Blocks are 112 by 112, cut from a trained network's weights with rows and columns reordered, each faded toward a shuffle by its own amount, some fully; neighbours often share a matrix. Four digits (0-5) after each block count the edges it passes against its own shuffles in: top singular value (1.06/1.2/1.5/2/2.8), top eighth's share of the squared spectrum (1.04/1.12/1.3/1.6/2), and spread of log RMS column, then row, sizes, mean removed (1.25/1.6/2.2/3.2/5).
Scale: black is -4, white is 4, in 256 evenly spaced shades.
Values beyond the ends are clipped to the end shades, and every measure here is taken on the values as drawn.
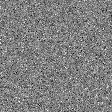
0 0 0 0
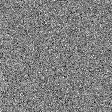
1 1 0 0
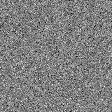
0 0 0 0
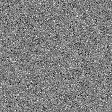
0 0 0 0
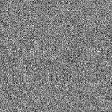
3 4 2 2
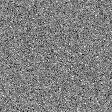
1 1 0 0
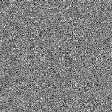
3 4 1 3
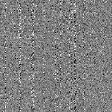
3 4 3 1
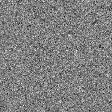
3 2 0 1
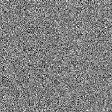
3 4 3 2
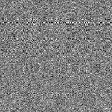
4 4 2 3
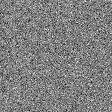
0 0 0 0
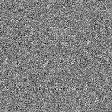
3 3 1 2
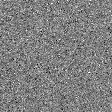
1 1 0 0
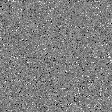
2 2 0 2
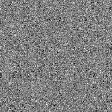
2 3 2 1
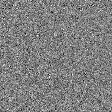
2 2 1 1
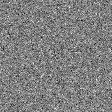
0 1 0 0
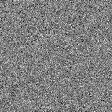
2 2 0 1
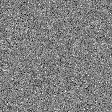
1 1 0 0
